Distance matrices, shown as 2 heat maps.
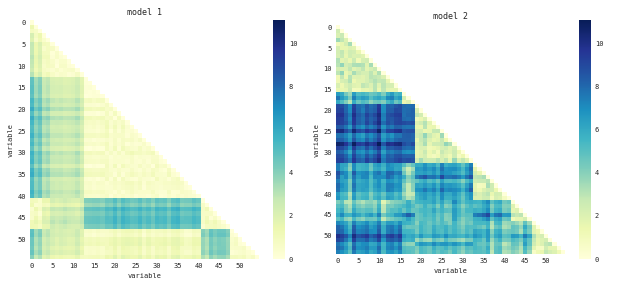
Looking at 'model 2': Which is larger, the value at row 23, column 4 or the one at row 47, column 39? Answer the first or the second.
the first
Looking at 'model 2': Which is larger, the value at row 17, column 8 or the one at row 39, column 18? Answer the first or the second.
the first
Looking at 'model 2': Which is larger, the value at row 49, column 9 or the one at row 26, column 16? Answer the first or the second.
the second
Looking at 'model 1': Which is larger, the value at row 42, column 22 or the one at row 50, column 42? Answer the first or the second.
the first
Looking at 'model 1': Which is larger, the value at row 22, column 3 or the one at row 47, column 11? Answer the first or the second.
the first
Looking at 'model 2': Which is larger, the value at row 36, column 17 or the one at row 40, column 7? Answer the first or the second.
the second
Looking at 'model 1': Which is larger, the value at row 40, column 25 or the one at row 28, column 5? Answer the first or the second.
the second
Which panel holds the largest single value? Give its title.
model 2
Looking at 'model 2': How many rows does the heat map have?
55
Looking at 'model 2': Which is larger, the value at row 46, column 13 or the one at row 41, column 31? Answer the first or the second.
the second
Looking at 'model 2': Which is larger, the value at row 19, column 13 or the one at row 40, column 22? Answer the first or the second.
the first
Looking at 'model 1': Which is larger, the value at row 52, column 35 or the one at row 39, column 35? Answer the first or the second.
the first
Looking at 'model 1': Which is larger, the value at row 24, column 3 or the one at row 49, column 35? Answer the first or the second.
the first
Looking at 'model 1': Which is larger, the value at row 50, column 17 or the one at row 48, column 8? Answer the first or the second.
the second
